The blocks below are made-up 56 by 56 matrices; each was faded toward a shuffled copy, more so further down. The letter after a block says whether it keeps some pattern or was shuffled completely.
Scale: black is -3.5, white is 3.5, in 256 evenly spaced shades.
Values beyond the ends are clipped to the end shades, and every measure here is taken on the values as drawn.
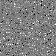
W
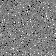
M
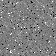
M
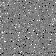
W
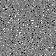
W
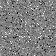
M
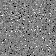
W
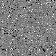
W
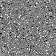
M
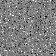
W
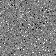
M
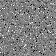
M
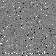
W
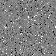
W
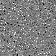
W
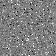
M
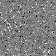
M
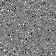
W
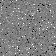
M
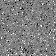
W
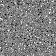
M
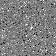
M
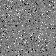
M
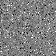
W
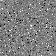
M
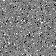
W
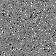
M
